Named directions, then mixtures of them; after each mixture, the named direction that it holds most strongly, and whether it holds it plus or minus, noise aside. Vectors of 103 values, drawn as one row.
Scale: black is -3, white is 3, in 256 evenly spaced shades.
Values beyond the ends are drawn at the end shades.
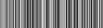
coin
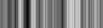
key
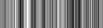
key, minus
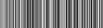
coin, plus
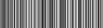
coin, minus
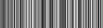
coin, minus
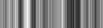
key, minus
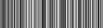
coin, minus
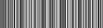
coin, minus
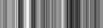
key, minus
